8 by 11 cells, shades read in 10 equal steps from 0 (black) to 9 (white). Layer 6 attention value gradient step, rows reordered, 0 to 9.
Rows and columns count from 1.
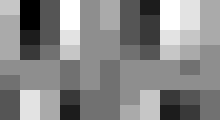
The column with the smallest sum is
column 2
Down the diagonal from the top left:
7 0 3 7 5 4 5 7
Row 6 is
4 5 5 4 5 4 5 5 5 5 5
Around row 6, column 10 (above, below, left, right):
4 3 5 5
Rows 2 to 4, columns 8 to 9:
2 9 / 2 8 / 3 7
